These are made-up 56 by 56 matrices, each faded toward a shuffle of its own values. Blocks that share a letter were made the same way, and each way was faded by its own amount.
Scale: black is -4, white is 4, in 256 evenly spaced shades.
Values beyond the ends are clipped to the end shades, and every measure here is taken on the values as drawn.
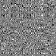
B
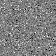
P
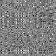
B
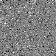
P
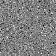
P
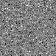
P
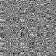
B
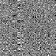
B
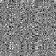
B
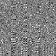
B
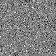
P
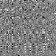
B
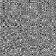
B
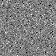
P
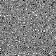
P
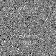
P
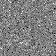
P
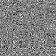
B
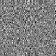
B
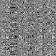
B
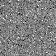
P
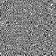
B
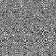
B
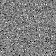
P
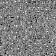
P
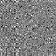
B
